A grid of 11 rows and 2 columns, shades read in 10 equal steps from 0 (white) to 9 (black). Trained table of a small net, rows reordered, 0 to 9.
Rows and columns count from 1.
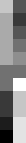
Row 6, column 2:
5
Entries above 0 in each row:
2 2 2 2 2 2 1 2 2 2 2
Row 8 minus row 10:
-1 1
